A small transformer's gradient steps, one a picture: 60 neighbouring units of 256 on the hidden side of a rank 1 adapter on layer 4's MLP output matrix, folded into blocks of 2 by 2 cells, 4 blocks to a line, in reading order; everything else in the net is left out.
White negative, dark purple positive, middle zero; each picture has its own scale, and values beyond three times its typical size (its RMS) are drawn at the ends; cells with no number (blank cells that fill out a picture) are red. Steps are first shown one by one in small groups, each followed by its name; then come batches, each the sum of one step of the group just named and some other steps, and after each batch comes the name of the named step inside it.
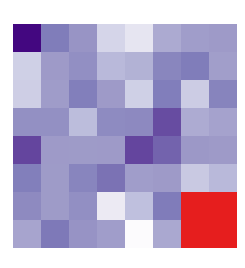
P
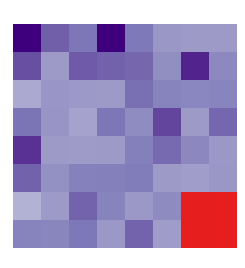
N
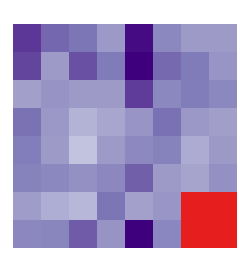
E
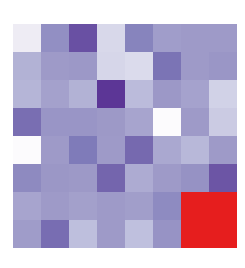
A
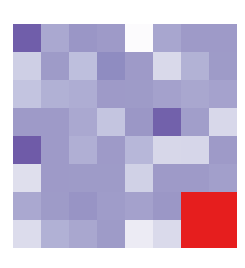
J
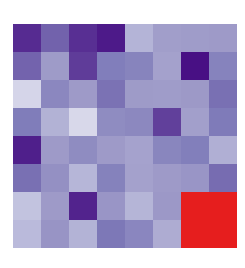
N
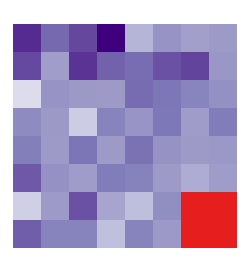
N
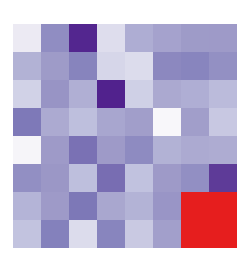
A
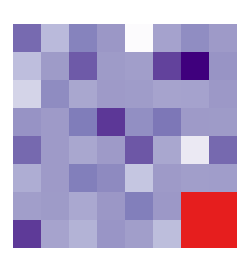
J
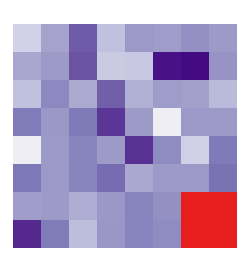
A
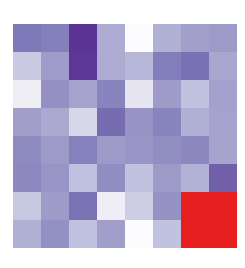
P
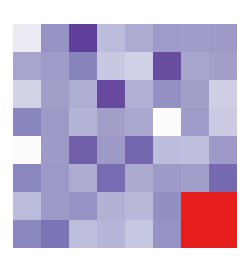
A
